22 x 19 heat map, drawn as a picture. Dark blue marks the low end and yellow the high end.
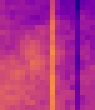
Odd lines: columns 11 and 16. Ninth with the lowest average: top right. Histogram: bell-shaped. Grain: streaks running down. Slope: up to the bottom left.
